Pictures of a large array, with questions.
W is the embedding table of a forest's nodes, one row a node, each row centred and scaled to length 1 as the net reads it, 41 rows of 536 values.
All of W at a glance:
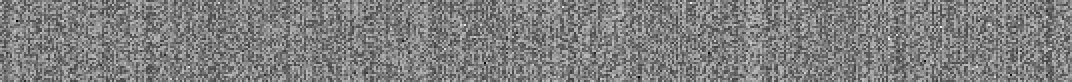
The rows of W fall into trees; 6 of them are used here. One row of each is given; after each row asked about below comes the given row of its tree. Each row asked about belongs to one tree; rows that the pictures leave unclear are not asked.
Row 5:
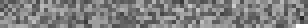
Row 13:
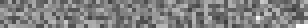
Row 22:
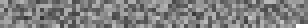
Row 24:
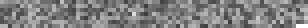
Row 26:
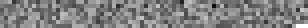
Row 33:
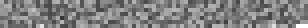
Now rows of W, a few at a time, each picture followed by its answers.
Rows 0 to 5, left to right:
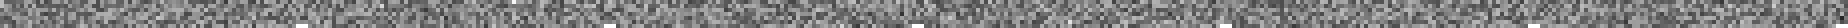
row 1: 13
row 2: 5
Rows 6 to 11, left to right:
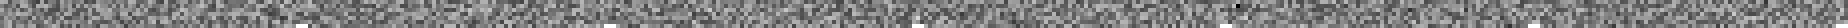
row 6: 22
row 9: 33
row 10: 24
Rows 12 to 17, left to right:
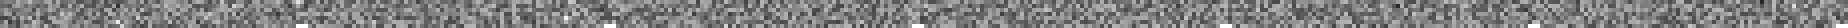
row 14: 33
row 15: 33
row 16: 13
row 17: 5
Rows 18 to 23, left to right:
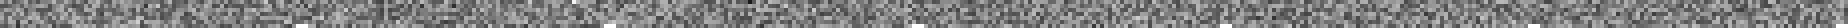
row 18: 26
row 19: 24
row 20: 5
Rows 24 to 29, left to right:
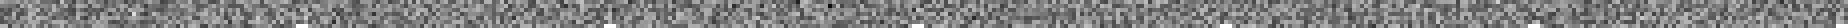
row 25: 33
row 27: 13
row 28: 13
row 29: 33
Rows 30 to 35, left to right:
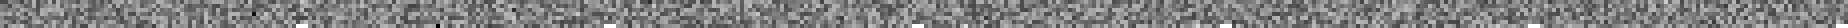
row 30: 13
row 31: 26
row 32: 22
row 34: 33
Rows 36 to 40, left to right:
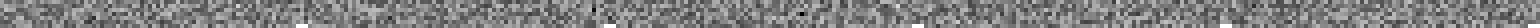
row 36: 33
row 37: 5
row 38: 22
